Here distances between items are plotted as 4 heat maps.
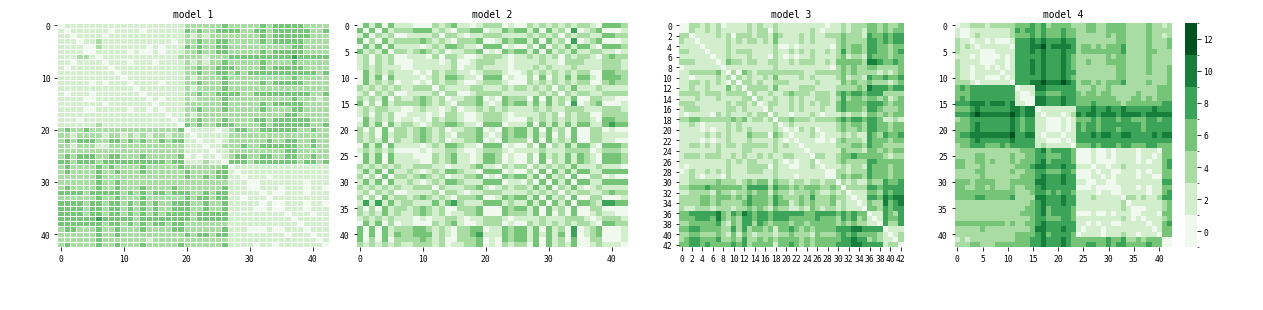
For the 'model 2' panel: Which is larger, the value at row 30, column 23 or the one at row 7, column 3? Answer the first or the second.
the second
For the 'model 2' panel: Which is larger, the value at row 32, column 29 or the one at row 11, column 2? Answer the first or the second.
the first
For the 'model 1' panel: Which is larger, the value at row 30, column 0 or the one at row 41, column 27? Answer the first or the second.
the first
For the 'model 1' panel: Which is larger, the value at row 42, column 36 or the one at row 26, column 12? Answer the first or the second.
the second
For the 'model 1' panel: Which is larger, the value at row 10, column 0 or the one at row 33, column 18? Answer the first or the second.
the second
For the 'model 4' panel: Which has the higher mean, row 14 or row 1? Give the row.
14
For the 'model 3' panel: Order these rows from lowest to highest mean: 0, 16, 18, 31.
0, 16, 18, 31
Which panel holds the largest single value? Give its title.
model 4
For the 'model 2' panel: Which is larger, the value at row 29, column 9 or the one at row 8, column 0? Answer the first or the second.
the first
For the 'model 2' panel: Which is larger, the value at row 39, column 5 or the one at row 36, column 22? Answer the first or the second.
the first
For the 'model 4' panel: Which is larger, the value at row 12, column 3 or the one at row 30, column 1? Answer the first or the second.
the first
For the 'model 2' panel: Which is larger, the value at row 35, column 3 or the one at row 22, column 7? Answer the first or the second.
the second
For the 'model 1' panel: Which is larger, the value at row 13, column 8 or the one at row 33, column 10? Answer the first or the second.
the second
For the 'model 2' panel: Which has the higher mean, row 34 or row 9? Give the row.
34
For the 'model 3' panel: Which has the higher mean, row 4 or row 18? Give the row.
18
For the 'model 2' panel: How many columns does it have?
43
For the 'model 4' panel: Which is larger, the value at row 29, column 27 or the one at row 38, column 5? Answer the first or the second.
the second
